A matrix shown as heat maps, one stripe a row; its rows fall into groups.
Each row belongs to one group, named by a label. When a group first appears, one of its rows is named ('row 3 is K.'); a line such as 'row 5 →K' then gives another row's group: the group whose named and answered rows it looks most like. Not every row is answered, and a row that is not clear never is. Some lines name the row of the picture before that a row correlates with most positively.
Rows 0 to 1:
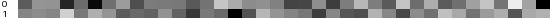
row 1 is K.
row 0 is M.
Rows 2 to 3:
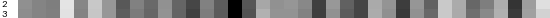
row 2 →K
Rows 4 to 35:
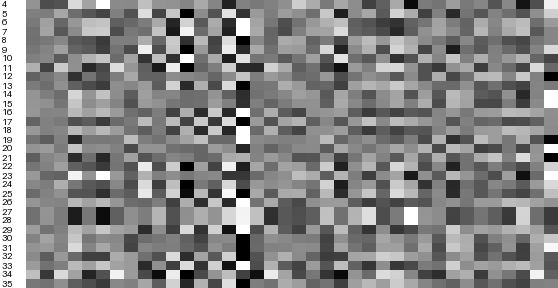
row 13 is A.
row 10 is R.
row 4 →K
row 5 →A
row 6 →R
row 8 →A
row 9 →A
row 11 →A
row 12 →M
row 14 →K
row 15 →K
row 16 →R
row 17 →A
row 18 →R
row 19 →M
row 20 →K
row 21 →M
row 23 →K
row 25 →A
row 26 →R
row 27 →M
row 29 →R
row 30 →K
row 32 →A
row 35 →A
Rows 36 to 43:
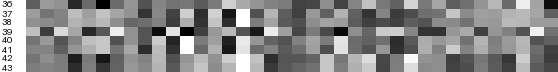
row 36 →M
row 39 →A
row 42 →M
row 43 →M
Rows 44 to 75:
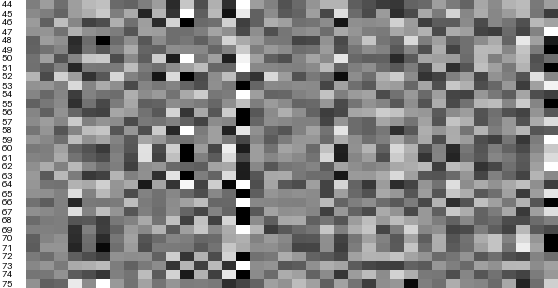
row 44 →R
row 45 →R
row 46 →A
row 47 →K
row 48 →M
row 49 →M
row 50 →R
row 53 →K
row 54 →M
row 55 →M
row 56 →A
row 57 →K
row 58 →R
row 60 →A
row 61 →A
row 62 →K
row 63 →A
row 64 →R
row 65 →K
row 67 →K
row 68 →A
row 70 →M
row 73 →R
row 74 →A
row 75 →K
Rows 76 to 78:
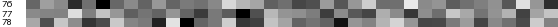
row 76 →M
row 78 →A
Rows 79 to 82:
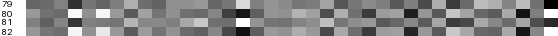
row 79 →M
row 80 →K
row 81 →M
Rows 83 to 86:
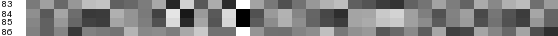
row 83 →R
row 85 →A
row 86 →M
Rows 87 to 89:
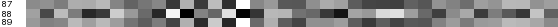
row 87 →R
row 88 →A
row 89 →R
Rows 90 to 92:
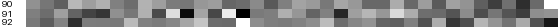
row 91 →A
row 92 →M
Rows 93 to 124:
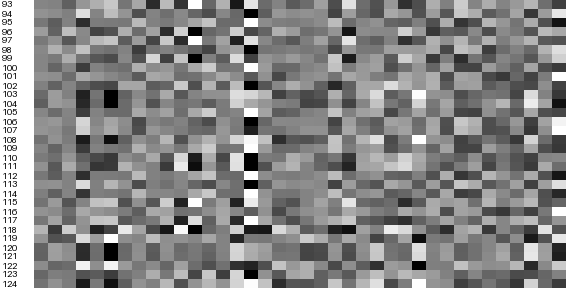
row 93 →R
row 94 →K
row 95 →M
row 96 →A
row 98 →K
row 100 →M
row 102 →A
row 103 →M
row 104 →M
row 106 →K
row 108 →M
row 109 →M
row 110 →A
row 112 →M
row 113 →K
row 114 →M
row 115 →R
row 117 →R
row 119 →K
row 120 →M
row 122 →K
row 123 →A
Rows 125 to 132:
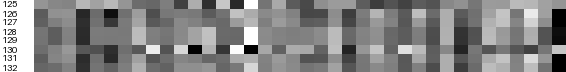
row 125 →R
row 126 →M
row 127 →M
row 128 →M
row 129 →M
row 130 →A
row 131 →M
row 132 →M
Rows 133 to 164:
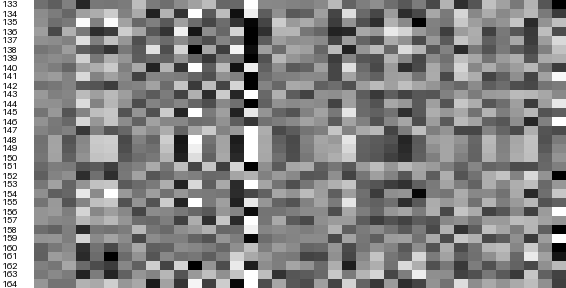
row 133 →M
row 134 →R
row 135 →K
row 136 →A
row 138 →A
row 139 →K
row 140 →R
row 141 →K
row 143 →R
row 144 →K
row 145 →R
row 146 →K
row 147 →M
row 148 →R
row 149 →R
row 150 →R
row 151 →A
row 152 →M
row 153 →R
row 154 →K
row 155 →R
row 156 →K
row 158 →M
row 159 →K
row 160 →M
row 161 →M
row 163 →M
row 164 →R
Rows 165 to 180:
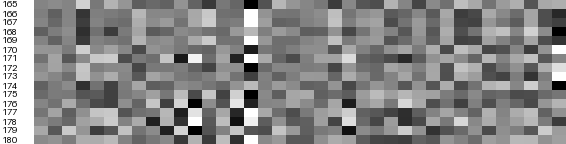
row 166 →M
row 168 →M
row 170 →K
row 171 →R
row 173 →K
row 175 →A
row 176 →A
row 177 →R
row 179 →A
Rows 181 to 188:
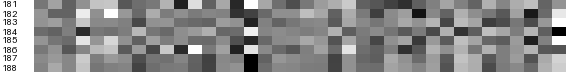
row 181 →R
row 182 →K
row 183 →K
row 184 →M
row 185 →K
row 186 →R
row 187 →K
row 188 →K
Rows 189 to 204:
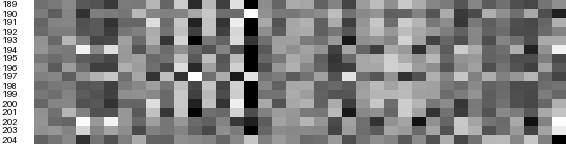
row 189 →A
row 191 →A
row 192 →A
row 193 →A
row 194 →K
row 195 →A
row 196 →A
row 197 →R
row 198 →A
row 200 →A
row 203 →K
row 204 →M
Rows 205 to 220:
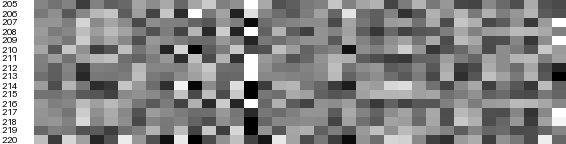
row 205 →M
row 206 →R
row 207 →K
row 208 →R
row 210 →A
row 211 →R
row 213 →M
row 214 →A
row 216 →R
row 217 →K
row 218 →K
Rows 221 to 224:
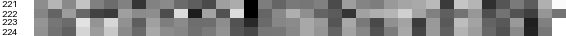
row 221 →K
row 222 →A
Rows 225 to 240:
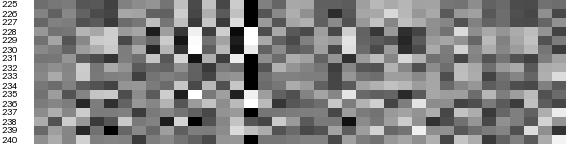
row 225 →A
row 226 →A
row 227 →A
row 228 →R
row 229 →R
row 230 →R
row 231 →A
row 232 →K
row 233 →K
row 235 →R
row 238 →A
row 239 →M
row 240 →K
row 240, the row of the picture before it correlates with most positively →221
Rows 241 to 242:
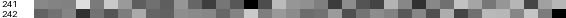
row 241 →K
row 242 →M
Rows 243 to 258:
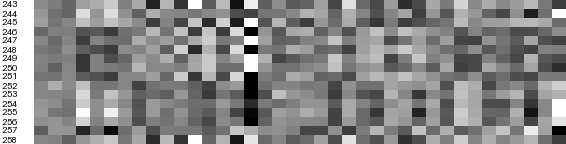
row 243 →R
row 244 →K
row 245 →R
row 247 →M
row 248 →A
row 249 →M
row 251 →A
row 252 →K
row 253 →K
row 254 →K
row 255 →K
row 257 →M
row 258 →R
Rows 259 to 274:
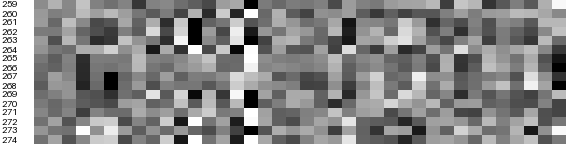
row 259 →K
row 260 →R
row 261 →A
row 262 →A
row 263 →A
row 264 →R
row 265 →M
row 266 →M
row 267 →M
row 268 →M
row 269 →A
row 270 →A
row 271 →M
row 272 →R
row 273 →K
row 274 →R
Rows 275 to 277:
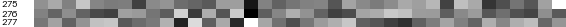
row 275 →K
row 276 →A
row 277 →R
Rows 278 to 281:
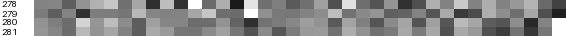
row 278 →R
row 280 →K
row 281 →K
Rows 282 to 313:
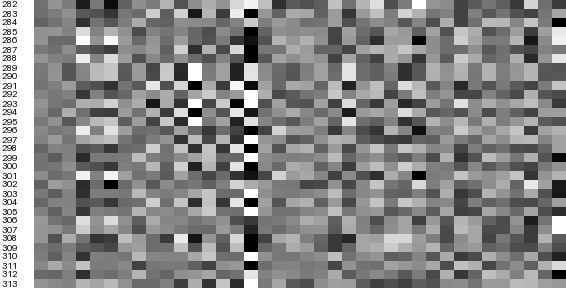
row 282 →M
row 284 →M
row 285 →K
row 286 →K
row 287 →A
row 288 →K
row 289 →R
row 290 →R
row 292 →M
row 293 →R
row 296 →K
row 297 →R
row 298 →A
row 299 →M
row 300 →A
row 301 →K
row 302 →M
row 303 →M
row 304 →A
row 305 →M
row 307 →K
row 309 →A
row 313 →R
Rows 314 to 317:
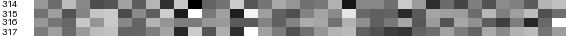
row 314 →A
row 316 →K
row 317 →R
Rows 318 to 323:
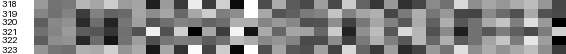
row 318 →R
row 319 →M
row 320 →M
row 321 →A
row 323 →R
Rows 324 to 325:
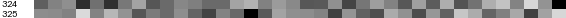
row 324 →M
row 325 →K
